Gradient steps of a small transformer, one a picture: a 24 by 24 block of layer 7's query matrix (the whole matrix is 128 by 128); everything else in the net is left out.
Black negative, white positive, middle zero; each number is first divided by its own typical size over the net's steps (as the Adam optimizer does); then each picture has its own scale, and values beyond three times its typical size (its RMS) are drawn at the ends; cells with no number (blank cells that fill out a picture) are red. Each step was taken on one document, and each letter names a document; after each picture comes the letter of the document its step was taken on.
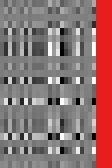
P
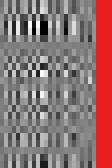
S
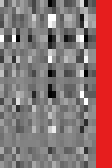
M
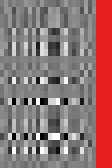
S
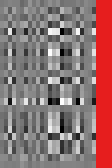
P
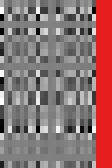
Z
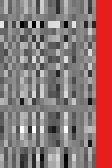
S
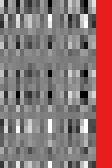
M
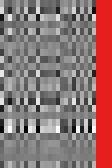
Z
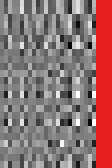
P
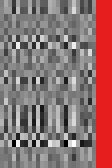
S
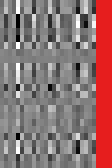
M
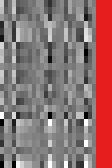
M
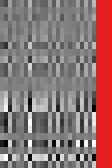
P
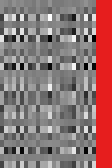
Z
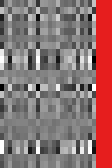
Z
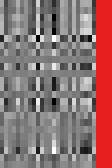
Z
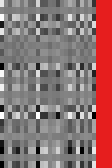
Z
